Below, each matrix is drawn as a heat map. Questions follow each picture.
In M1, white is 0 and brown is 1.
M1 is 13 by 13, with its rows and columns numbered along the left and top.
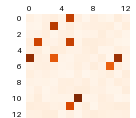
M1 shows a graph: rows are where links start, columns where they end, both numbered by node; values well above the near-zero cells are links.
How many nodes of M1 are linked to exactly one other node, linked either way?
5
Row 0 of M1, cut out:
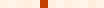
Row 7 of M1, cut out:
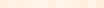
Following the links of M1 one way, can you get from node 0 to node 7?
no
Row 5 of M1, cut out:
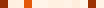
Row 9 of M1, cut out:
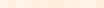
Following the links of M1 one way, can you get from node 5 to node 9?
no
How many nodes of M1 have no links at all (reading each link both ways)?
6
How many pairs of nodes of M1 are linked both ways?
5
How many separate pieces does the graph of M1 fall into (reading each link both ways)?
8
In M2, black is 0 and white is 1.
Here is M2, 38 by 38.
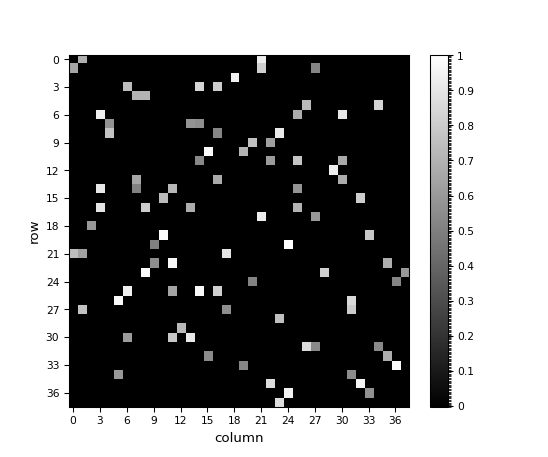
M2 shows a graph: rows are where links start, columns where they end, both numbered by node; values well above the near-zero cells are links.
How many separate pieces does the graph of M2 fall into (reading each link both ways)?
4
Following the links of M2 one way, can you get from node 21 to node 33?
no
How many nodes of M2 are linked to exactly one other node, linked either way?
6
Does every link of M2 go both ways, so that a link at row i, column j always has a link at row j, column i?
yes
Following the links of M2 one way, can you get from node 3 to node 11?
yes
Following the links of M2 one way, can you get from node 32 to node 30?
yes
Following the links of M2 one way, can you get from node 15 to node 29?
no
